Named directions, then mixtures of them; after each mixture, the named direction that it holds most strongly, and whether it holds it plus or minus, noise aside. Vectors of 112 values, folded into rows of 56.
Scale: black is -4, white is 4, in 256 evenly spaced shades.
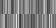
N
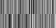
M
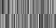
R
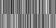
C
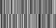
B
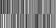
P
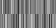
N, minus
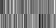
B, plus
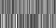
B, minus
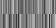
N, minus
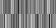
N, minus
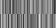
B, minus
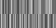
B, minus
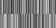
C, plus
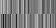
P, minus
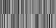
P, plus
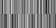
C, minus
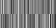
P, minus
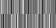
P, minus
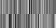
R, minus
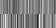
P, plus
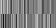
P, minus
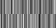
B, plus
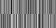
C, plus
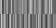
B, minus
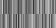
N, minus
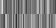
N, minus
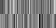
R, plus
